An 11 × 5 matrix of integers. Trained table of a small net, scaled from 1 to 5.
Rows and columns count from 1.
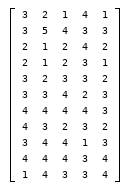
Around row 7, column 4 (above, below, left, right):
2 3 4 3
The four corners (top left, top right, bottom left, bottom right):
3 1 1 4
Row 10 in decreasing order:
4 4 4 4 3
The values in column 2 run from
1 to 5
